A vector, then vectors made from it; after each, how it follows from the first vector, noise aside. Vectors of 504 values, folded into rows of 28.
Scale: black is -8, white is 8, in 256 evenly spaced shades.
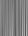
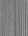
shrunk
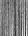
scaled up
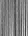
scaled up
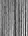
scaled up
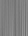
shrunk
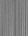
shrunk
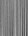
negated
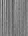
reversed
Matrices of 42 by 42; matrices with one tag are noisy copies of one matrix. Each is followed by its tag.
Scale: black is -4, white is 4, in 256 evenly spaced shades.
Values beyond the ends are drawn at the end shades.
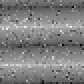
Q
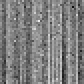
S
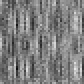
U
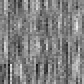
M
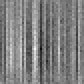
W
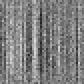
W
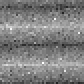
Q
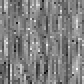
M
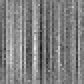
W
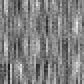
M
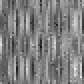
U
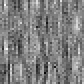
M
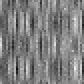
U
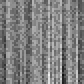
S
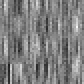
M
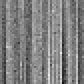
S
